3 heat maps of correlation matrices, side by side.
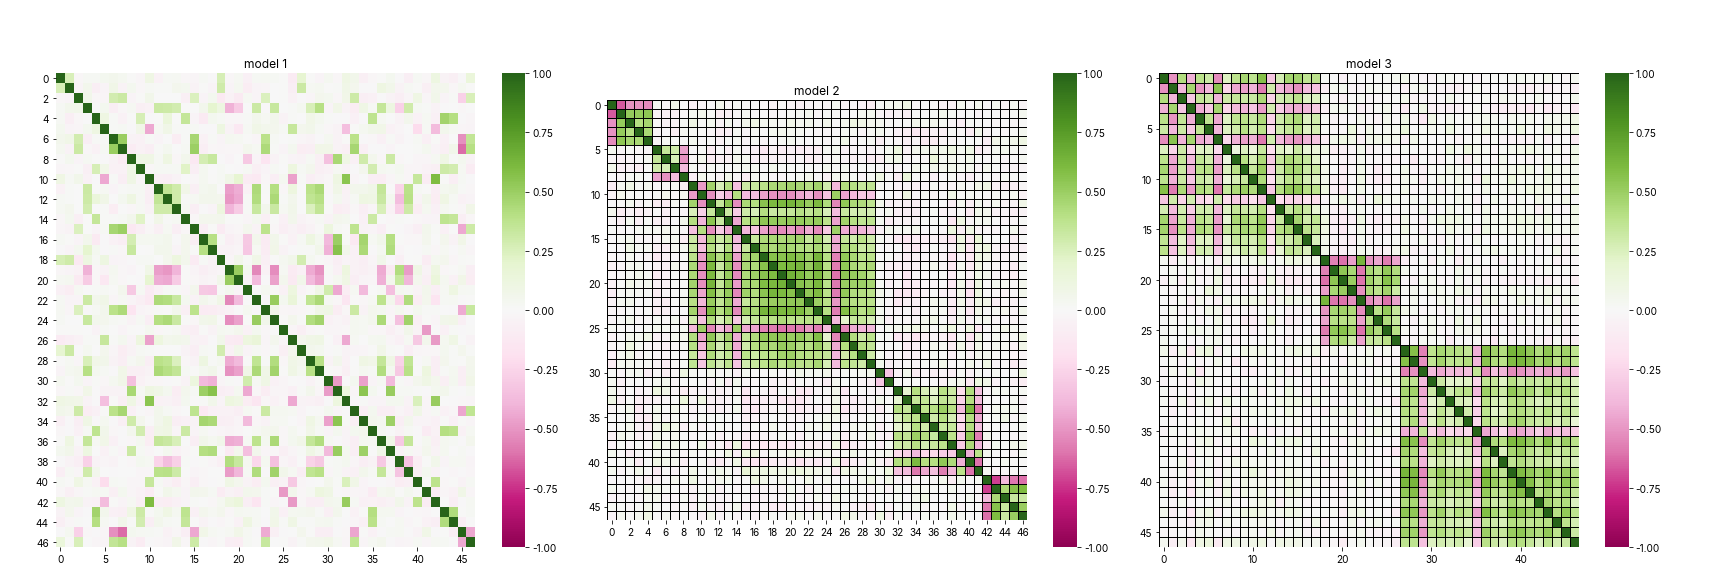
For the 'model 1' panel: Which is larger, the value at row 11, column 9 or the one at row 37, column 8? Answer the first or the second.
the second
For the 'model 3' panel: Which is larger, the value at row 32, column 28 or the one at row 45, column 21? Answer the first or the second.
the first
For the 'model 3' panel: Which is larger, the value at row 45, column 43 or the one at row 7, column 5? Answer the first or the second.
the first
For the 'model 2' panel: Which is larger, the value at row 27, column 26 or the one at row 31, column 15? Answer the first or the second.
the first
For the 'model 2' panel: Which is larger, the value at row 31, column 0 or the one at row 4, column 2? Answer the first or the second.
the second
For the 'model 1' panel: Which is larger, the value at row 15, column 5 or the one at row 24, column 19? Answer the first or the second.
the first
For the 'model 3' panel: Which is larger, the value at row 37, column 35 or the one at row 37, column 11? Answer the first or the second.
the second
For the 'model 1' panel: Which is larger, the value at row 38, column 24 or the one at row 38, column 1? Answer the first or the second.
the second
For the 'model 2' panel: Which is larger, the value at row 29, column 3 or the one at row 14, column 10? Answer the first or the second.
the second
